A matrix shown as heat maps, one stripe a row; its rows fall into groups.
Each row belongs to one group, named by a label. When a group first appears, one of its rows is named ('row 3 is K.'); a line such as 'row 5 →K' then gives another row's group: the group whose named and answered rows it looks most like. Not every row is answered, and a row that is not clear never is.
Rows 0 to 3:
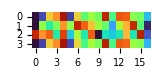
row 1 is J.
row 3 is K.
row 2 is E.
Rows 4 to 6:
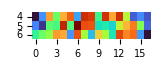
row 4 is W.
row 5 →J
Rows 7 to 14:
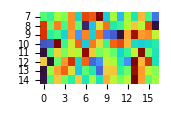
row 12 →K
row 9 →E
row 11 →J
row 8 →E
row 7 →J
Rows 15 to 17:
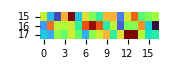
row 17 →W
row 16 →J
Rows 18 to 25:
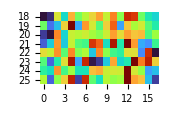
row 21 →W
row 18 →W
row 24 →W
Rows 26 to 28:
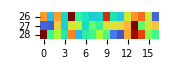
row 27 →W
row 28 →E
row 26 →E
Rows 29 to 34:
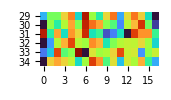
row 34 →J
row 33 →W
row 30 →J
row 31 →E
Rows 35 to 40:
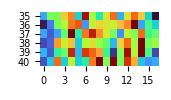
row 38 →J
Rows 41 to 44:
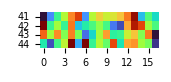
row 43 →E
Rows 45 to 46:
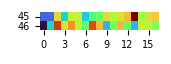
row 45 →W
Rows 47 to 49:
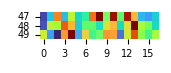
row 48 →K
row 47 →W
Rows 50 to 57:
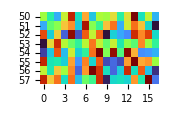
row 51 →K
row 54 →W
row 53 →J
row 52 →E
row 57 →E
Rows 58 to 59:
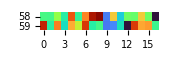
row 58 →J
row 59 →E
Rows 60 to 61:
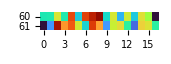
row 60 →J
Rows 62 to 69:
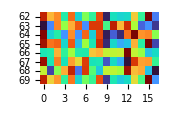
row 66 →W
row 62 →E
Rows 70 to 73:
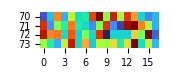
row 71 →E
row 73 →K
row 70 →W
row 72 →E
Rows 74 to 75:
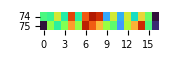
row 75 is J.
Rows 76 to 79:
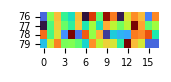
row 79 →W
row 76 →W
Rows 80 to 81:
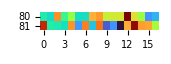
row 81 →E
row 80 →W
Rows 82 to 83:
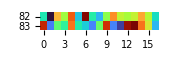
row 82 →K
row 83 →E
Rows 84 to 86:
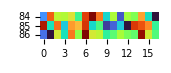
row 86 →J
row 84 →J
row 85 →E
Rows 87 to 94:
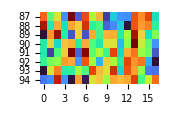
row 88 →E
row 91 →K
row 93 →W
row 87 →E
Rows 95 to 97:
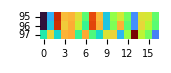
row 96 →J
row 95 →J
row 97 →K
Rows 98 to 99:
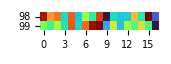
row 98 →E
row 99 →J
